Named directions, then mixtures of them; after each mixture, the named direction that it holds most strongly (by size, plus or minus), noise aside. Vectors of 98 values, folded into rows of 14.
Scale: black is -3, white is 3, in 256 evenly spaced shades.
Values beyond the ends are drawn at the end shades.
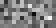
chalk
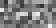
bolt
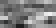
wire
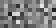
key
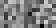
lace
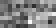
wire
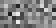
key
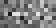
key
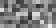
bolt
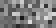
key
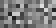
key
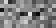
bolt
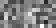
lace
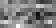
wire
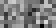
lace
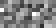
bolt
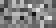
chalk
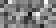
lace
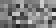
key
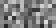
lace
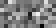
lace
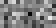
lace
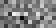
key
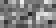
wire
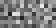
key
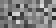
key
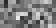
bolt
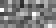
bolt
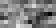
wire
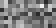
bolt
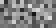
chalk
